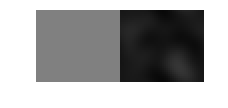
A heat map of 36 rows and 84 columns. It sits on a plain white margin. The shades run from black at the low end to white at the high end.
The table splits into one row of 2 panels. Panel 1,1: middling, flat. Panel 1,2: very low, smooth, faint in contrast.
